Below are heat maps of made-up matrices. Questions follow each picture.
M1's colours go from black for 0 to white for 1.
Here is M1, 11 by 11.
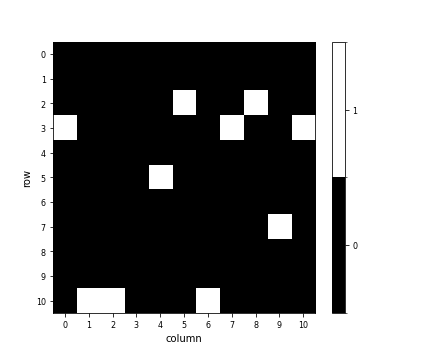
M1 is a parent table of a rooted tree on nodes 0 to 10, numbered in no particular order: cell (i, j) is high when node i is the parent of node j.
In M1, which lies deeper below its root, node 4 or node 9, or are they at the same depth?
node 4
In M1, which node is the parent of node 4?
5
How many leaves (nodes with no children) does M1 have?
6
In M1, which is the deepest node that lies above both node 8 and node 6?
10
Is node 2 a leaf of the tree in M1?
no
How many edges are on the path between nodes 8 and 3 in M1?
3
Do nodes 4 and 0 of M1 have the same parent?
no
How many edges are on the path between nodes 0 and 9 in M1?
3
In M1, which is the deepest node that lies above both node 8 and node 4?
2
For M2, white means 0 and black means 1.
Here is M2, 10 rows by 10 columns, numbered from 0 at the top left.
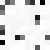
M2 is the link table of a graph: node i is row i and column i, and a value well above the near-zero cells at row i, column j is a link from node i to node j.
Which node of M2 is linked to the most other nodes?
node 0
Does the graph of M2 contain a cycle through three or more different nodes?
no
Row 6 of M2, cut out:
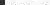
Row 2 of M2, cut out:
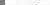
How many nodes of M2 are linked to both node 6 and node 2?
1
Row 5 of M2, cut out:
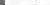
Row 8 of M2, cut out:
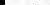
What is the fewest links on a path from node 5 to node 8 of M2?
2
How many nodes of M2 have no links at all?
0
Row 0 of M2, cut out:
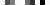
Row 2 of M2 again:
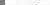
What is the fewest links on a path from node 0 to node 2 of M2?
1
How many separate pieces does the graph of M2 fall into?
2
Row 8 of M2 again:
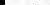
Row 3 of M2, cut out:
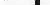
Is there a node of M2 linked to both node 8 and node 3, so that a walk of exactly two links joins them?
no
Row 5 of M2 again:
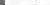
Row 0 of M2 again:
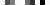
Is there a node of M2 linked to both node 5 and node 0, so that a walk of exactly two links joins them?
no
